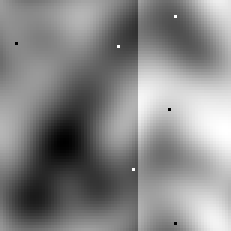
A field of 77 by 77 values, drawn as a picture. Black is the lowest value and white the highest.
Average level on the scale: 50%. Calmest part: top left. Lone odd cells: 6, 3 higher and 3 lower than their neighbours. Ninth with the highest average: middle right. Seam: vertical, 60% of the way across, the right part higher.
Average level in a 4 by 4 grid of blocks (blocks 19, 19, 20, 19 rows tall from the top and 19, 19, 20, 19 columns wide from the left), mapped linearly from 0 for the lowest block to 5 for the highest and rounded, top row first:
3 3 1 3
3 1 4 5
1 0 3 5
0 1 3 5
